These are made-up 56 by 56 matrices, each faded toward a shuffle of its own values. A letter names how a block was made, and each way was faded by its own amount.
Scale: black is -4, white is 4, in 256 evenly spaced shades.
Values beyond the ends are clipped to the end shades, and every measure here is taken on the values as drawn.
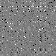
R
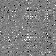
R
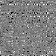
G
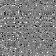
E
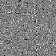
R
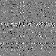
G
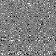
G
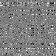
G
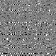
G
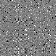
R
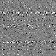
G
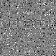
R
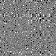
E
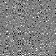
E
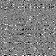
G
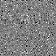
R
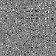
R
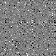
E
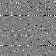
G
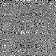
G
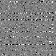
G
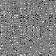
E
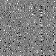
E
